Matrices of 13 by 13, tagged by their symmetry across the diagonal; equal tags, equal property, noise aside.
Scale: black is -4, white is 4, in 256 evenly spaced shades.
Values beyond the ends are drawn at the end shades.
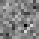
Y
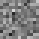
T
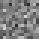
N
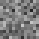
T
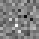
N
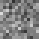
N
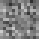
N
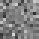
N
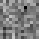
T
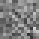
N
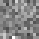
T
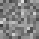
Y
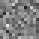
N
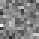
T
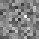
T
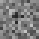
Y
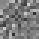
Y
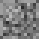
Y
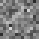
Y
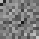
Y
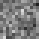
T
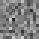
T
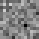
Y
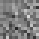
N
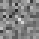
Y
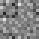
Y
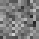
T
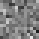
N
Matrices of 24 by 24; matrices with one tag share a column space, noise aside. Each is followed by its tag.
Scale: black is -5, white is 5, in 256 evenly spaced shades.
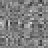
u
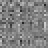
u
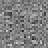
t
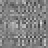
u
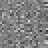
t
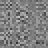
t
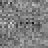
u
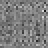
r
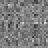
u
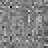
r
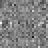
u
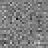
t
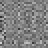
t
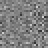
t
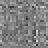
r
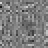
r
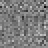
r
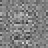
t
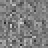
u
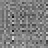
t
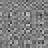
t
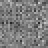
u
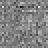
r
